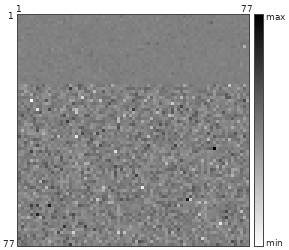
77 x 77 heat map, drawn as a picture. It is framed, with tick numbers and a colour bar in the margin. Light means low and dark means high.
Grain: fine. Stripes: none. Seam: horizontal, 30% of the way down, the top part calmer. Slope: none. Histogram: heavy tails on both sides. Average level on the scale: 50%. Odd rows or columns: none. Mirror symmetry: none.
